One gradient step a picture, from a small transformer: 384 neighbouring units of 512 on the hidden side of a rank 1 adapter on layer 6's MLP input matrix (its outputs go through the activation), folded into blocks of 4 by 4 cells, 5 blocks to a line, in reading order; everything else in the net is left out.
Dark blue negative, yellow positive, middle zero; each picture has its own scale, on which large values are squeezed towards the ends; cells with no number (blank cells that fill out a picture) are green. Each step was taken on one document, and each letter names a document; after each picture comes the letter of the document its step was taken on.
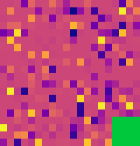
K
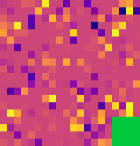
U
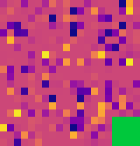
K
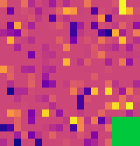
K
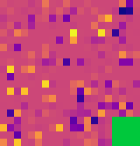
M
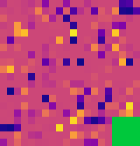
M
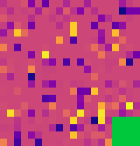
U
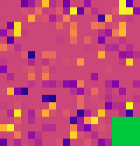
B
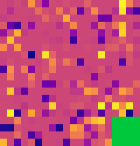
B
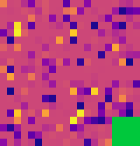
M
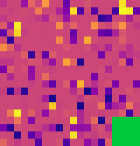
B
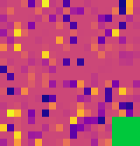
B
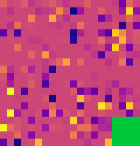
K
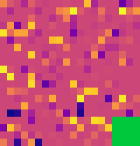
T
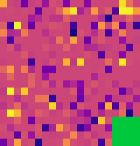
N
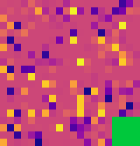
M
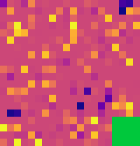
T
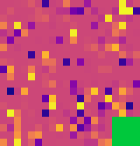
B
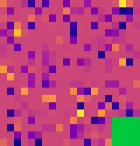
M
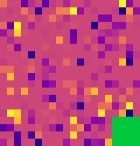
B
